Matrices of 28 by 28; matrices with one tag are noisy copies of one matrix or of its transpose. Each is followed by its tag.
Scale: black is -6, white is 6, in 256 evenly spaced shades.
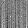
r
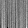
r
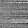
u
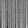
r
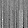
u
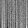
r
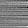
r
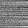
r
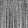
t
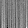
r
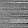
u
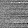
u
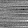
t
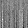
u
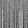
u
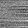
t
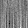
t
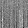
u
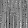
t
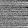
r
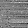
u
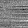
t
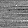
t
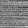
r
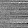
u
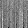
u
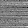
r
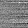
u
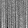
r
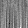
t
